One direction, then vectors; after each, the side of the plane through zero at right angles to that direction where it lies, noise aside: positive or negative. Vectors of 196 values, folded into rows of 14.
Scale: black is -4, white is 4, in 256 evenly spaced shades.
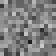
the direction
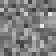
positive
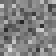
negative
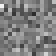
negative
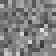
negative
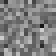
negative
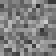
positive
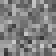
positive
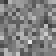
negative
